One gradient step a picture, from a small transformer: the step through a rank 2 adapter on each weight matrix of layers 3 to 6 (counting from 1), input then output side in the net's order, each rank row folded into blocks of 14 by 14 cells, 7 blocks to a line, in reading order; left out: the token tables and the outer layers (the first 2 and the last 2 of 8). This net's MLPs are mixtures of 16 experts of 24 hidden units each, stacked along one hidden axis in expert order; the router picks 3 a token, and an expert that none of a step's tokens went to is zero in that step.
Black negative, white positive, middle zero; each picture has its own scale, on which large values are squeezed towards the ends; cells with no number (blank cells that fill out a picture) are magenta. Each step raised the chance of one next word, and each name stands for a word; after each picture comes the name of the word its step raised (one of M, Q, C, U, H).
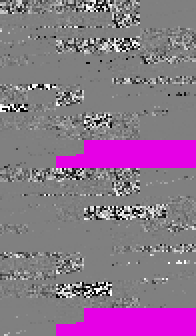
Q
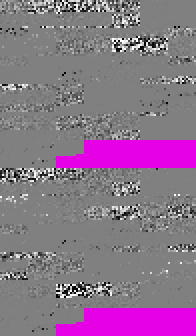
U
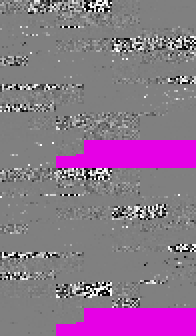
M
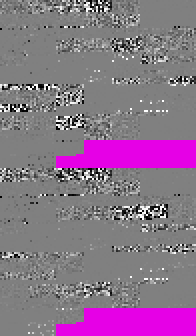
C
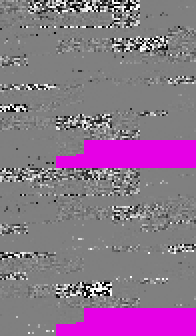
Q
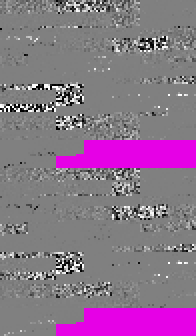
C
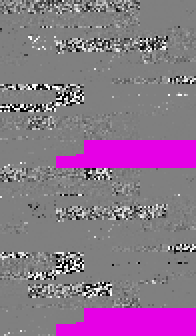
M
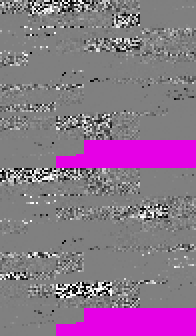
U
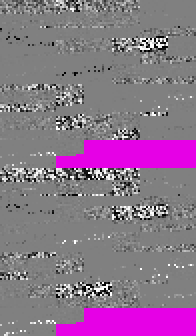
Q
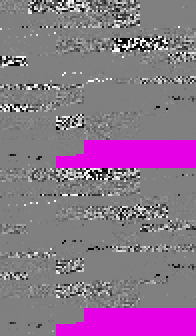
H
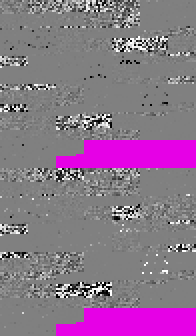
Q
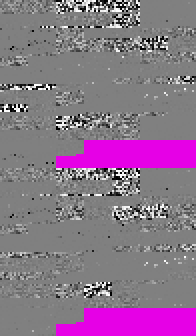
C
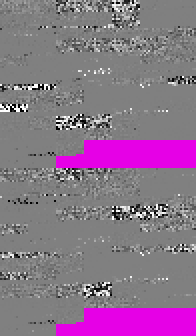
C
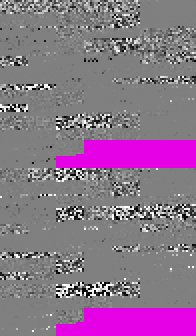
Q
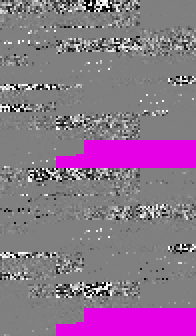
M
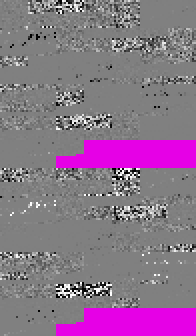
U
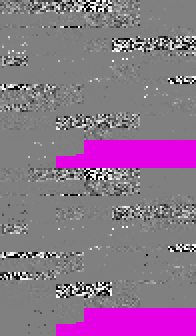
M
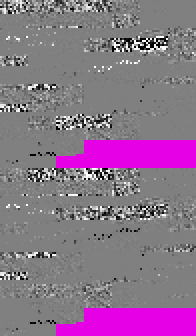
H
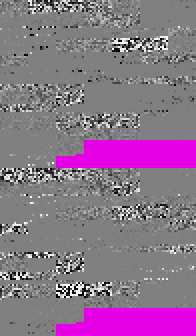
U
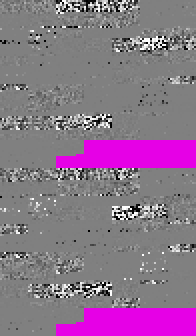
U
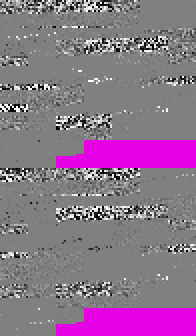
C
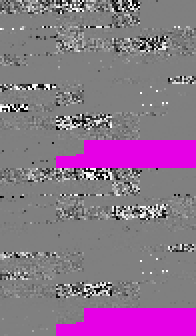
C
